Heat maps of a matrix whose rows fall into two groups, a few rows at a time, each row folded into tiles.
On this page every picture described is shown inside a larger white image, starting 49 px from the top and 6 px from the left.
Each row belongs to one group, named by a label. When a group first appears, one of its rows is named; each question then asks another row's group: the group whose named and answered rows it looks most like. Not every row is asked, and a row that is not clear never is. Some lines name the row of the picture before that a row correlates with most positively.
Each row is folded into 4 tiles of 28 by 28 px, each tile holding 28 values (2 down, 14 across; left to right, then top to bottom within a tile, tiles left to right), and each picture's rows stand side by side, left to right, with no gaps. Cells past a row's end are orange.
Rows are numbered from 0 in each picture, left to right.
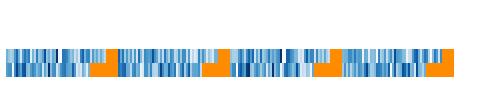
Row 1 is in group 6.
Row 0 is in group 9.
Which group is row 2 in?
9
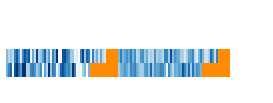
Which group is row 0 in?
9
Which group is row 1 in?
6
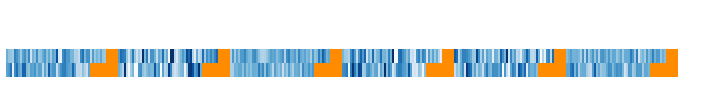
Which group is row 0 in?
9
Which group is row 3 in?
9
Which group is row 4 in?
6
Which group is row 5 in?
6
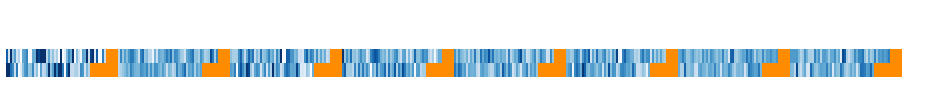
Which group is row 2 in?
9
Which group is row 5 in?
9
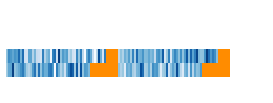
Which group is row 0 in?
6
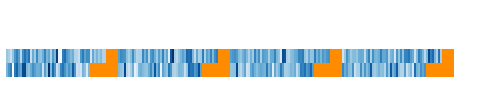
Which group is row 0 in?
9
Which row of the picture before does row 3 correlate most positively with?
1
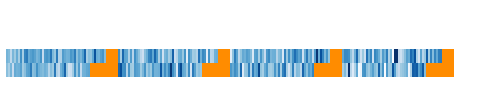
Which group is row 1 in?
6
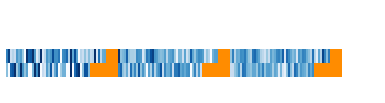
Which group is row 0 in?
6
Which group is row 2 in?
6
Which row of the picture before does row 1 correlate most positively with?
1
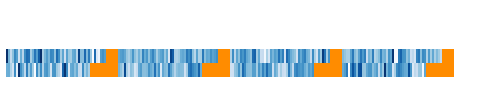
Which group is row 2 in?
6
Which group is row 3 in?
9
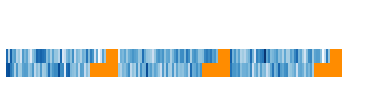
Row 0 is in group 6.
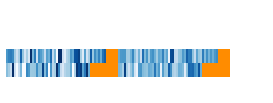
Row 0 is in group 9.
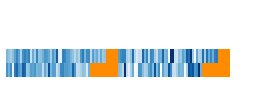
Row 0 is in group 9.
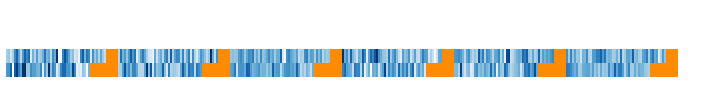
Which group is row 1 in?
6
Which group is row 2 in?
9
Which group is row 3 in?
6
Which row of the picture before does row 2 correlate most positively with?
0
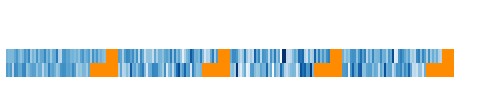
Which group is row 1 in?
6
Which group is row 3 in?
9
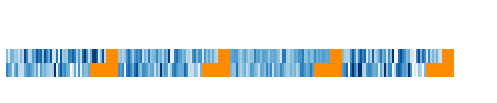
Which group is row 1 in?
9
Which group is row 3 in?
9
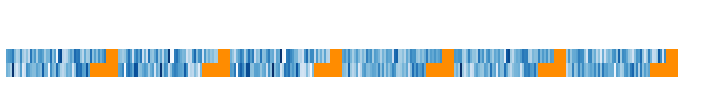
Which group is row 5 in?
6
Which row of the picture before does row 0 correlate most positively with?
2
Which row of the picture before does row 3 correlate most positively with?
2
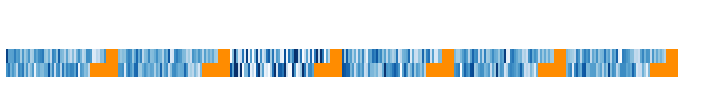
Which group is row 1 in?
9
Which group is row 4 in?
9
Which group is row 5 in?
9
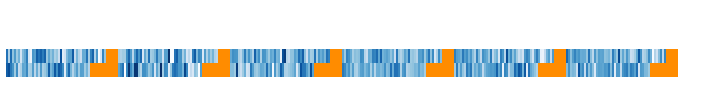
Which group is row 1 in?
9
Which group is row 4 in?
6
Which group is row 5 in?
6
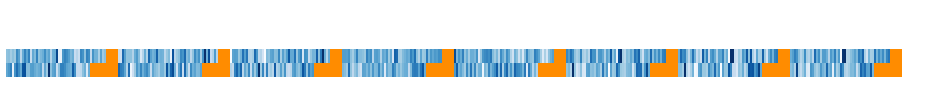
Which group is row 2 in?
6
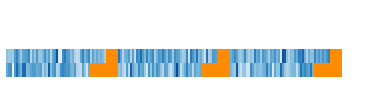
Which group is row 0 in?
9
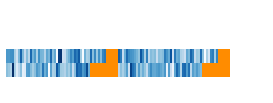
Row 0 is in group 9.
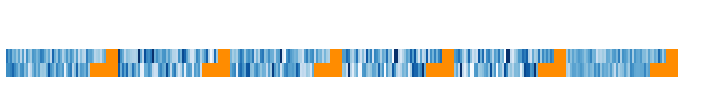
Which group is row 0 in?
6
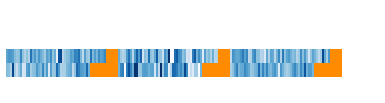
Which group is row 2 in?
6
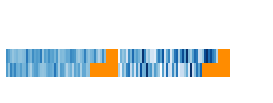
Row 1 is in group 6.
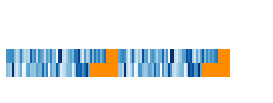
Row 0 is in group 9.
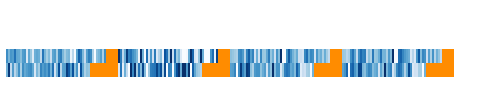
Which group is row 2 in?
9
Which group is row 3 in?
9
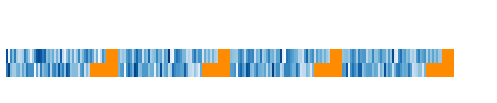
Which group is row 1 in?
9
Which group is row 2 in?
9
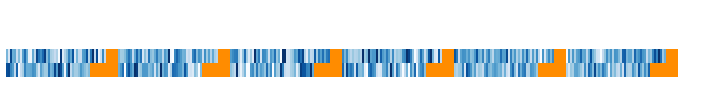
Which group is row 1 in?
9
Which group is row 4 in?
6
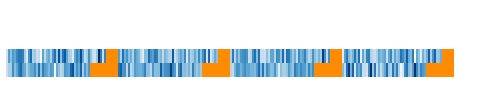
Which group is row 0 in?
6
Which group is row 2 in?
6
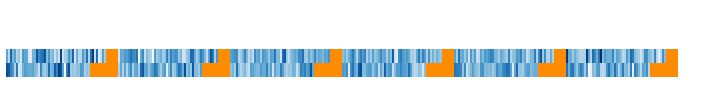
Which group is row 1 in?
6
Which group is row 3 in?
9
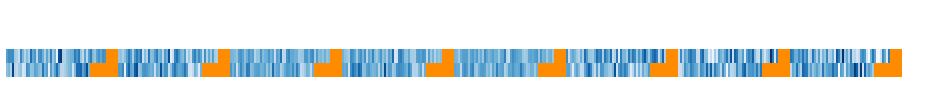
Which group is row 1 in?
9
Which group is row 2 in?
9
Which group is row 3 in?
9
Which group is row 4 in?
9
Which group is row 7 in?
6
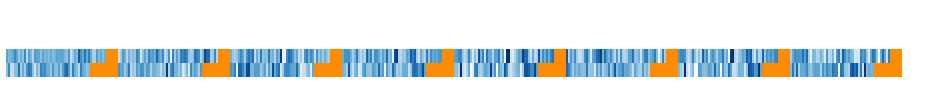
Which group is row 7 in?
6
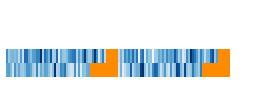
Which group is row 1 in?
6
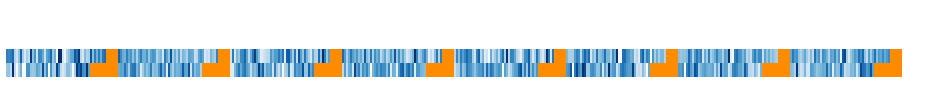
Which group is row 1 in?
6
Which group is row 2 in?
6
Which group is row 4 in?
6
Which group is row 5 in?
9
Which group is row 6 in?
9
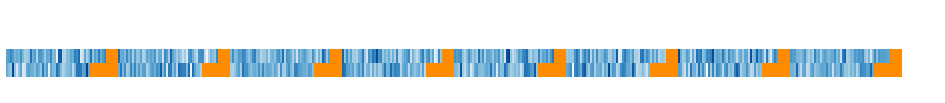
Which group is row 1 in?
6
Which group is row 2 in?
6
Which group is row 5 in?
9
